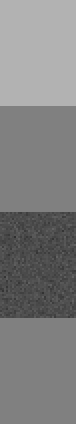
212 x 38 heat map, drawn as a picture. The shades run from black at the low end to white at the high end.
It is made of 4 by 1 panels. Panel 1,1: high, flat. Panel 2,1: middling, flat. Panel 3,1: low, fine-grained, faint in contrast. Panel 4,1: middling, flat.
